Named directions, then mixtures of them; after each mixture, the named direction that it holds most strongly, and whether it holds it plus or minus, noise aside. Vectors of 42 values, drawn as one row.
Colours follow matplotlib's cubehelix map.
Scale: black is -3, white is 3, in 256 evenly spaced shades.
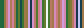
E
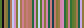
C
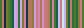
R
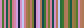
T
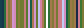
E, plus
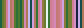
E, plus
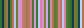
C, plus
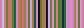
E, minus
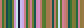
T, plus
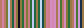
C, minus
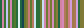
T, minus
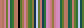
T, plus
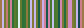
T, minus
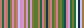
E, minus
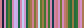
T, plus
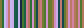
R, minus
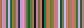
T, plus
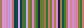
R, minus
